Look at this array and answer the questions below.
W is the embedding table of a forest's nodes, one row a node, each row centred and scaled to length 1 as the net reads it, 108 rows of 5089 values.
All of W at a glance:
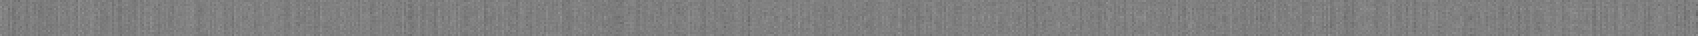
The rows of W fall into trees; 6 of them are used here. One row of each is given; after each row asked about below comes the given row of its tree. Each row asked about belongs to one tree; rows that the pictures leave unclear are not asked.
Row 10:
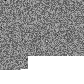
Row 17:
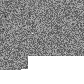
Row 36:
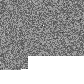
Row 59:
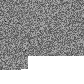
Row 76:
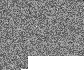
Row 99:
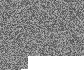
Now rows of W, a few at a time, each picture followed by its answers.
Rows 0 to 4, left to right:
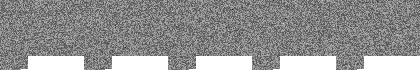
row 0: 36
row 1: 36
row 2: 10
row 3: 10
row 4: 99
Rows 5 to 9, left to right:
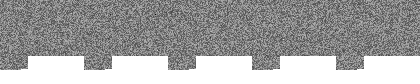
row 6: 99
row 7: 17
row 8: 59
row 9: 59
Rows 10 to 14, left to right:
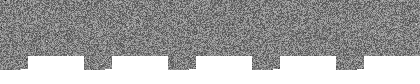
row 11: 76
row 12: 36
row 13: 76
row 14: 59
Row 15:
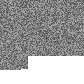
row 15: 76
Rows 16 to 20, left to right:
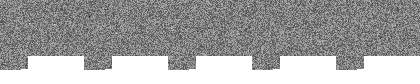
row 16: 10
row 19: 36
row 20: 10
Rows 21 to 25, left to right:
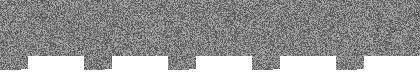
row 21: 99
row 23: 10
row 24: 99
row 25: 99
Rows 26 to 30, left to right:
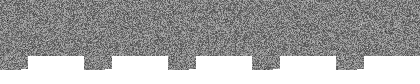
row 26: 59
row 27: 99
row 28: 10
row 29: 99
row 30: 59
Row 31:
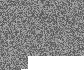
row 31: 99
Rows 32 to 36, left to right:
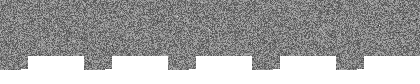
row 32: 10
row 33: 59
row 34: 10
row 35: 36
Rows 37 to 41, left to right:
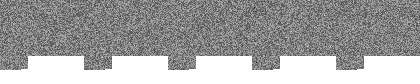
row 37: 99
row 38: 76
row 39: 99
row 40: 17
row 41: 17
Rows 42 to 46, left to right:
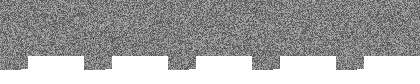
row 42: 99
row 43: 59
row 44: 36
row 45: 17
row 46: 99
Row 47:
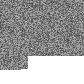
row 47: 10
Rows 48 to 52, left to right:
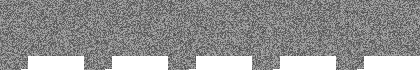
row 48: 99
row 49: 36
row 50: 36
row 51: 10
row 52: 36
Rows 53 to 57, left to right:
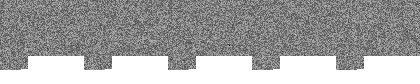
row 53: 36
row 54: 36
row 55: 36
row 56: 99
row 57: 10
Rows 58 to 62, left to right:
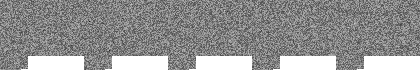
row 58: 36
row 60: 99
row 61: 59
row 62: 36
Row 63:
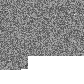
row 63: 10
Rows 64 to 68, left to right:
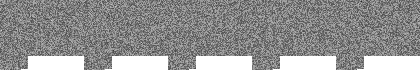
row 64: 10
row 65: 36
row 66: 59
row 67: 10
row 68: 36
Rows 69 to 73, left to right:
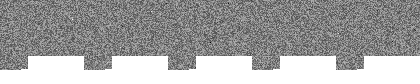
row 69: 76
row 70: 10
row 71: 76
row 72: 99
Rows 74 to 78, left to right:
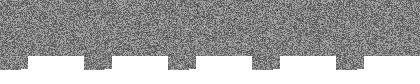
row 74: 99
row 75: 36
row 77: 10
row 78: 76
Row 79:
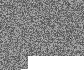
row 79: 10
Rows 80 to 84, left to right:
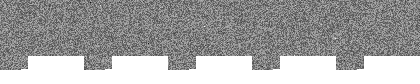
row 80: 59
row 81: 59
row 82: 59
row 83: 99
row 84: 17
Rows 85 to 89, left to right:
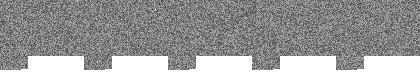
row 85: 10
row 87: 99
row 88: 36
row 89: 59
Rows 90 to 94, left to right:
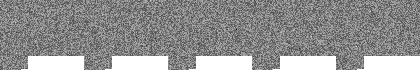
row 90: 59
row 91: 10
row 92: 10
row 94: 76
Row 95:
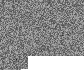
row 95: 36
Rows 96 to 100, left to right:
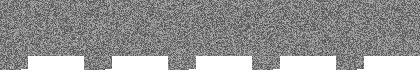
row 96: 76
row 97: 17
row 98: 99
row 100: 10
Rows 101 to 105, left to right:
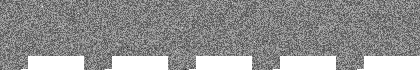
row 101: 59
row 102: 36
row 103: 99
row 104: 36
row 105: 99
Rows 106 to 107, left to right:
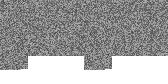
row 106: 36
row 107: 10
